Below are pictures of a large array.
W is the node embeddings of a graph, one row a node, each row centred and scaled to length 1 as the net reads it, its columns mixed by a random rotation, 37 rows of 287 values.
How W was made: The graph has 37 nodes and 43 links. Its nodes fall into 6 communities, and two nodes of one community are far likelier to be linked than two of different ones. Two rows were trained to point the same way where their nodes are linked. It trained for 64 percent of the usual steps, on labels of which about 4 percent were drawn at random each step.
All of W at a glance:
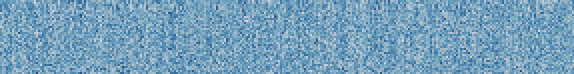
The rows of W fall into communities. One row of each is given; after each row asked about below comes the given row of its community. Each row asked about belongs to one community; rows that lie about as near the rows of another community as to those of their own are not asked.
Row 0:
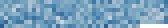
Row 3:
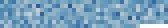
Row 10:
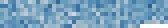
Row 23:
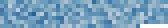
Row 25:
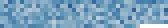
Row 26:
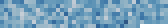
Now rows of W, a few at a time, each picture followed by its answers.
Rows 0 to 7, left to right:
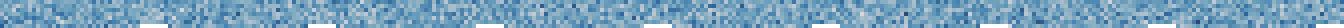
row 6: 3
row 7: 3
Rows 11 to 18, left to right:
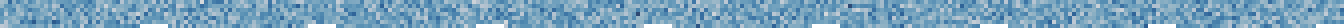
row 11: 3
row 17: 23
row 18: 25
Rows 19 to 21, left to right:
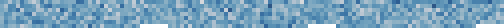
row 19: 0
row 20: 26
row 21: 10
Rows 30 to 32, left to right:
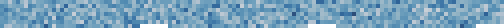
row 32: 10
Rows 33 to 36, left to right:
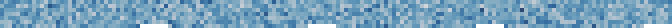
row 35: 23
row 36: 0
